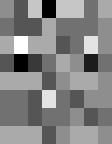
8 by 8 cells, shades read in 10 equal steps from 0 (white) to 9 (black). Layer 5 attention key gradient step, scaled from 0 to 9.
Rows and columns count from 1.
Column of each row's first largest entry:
4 2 5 2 4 3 3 4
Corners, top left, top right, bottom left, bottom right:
4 3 3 4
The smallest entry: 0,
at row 3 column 2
